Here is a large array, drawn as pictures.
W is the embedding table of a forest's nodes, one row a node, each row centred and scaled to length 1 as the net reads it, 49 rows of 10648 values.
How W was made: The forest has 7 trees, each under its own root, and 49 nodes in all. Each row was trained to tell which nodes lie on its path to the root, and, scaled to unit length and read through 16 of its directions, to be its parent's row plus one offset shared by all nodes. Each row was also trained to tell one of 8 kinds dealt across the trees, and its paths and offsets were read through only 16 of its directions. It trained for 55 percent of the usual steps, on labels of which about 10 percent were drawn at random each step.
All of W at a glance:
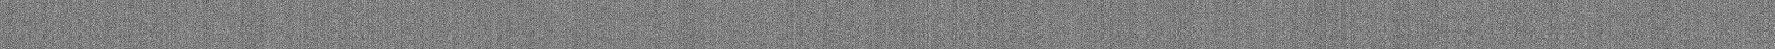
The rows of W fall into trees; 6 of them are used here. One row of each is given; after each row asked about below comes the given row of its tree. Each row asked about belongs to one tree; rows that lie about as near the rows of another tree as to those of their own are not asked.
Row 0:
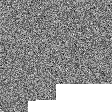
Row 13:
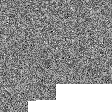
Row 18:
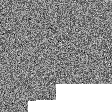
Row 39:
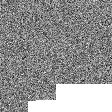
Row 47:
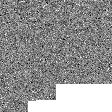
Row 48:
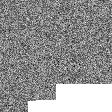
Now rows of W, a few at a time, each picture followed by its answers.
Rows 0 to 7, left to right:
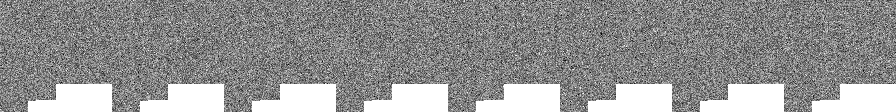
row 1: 0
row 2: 47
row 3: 48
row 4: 48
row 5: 0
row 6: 0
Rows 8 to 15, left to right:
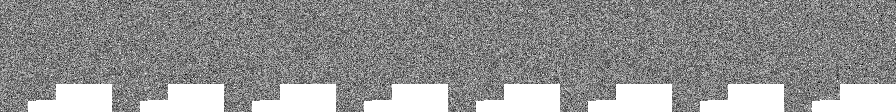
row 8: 18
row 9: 48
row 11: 18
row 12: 13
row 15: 39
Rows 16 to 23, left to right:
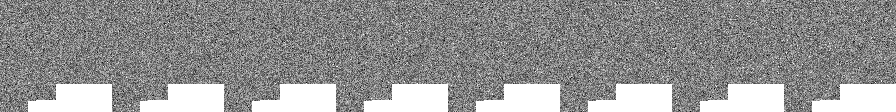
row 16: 13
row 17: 39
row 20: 48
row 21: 48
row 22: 48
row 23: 47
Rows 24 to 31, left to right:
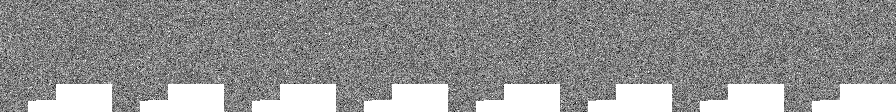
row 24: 0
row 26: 0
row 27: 47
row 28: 0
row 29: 47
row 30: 18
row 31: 18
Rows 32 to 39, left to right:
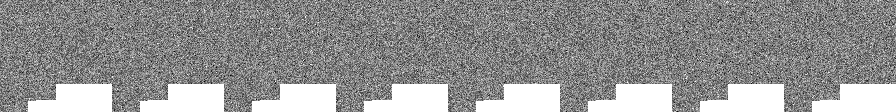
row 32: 0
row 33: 0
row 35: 48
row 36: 48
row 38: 39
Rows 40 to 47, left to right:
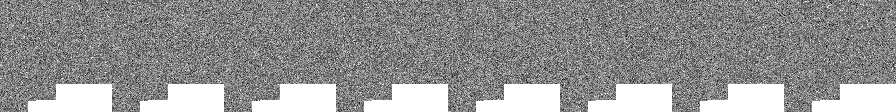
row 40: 18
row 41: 48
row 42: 18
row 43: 47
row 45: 0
